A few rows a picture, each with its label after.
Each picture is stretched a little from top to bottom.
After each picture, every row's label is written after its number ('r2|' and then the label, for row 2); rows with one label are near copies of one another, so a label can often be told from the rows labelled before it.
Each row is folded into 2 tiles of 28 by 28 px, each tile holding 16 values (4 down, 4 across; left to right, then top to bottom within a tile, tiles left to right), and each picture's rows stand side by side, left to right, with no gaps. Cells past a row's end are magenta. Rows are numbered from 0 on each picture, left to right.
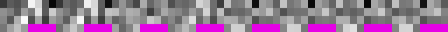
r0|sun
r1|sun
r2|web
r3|sun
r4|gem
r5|gem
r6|gem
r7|gem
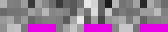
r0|gem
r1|sun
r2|gem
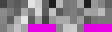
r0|sun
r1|gem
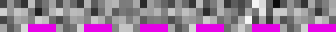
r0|web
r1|web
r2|gem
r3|web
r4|sun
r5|web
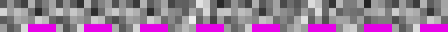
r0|web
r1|web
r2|web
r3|sun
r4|web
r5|sun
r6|gem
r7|web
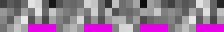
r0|sun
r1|sun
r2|gem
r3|sun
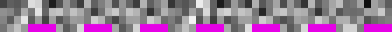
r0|sun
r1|web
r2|web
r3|sun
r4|web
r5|web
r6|gem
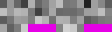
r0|web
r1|gem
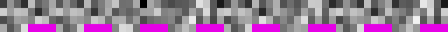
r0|web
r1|web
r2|gem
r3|sun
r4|web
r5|sun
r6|web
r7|sun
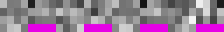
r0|gem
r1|web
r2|gem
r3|sun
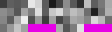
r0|sun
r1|web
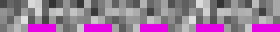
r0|sun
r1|web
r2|web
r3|sun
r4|web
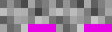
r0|web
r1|web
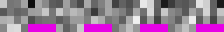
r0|gem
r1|web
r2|sun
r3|sun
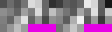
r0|sun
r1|sun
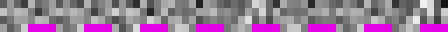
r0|web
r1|web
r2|web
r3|gem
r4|sun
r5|gem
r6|web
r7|sun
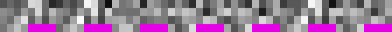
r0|sun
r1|sun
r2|gem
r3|web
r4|web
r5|sun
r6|web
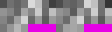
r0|sun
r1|sun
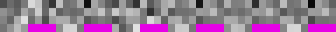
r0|sun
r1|gem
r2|web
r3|gem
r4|gem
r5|gem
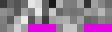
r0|sun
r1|gem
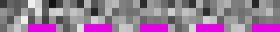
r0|sun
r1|web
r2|gem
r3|web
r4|gem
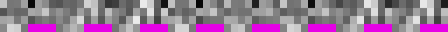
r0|gem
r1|sun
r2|sun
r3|gem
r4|gem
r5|gem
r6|sun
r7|sun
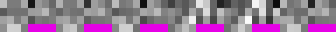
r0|gem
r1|gem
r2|gem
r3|sun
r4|sun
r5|gem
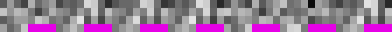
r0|web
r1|sun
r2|sun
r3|sun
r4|web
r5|gem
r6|sun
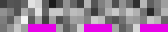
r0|sun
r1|web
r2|web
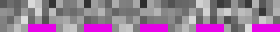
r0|sun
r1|gem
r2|gem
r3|sun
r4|web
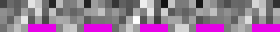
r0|sun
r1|gem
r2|sun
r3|gem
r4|sun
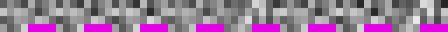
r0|web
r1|web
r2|web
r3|web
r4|sun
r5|web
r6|web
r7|sun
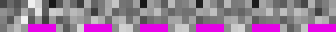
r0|sun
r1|web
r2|gem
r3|gem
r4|gem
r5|web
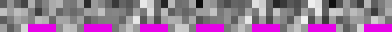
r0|web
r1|gem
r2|sun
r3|gem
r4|sun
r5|sun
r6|web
